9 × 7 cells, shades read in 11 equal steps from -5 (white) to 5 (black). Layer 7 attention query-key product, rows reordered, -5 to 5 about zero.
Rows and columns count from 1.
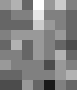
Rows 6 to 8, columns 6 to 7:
-2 1 / -1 0 / -1 -2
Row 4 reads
0 -1 -1 -1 0 -1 1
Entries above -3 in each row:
5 6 6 7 7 7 7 7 7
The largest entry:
4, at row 9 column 5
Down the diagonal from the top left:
-1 0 1 -1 0 -2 0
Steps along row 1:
down up down up down up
